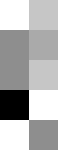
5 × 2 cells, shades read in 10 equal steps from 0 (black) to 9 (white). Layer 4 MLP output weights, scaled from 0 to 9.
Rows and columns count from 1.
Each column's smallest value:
0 5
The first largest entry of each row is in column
1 2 2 2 1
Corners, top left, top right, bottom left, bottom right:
9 7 9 5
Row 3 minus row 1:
-4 0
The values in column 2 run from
5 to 9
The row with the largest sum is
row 1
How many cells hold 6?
1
